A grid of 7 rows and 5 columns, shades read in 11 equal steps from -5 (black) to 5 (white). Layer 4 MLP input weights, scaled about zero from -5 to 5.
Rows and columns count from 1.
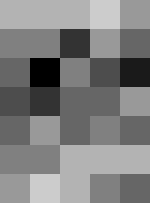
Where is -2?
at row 3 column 4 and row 4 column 1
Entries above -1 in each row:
5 3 1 1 2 5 4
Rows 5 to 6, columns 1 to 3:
-1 1 -1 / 0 0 2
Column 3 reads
2 -3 0 -1 -1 2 2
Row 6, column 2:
0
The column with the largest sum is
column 4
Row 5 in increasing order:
-1 -1 -1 0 1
